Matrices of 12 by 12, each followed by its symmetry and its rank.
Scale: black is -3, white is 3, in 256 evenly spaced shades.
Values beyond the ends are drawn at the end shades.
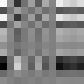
neither, rank one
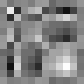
symmetric, rank two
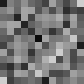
symmetric, full rank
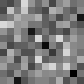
symmetric, full rank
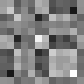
symmetric, rank two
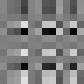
neither, rank one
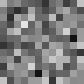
symmetric, full rank
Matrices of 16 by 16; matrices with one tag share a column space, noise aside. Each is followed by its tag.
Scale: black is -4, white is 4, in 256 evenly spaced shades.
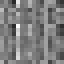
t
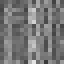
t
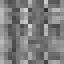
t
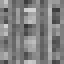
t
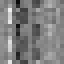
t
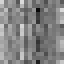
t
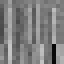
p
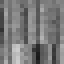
p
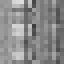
t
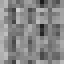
t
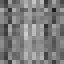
t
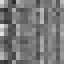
t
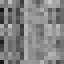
t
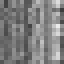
t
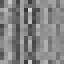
t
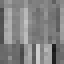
p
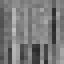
p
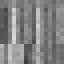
p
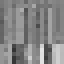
p
